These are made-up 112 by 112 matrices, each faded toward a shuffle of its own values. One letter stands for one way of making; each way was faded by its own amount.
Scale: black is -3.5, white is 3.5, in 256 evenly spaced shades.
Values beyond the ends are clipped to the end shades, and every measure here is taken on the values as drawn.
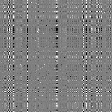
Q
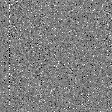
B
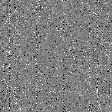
B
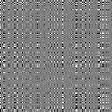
Q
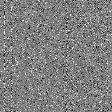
B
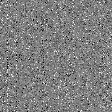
B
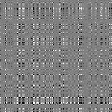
Q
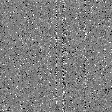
B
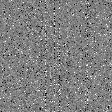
B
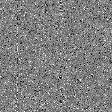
B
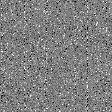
B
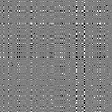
Q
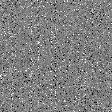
B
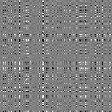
Q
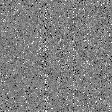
B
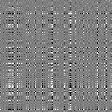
Q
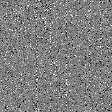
B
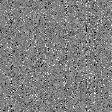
B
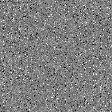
B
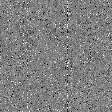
B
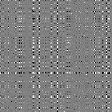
Q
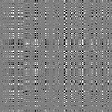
Q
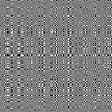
Q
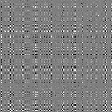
Q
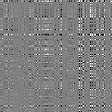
Q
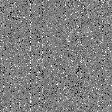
B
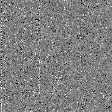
B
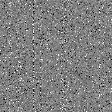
B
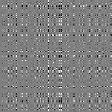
Q
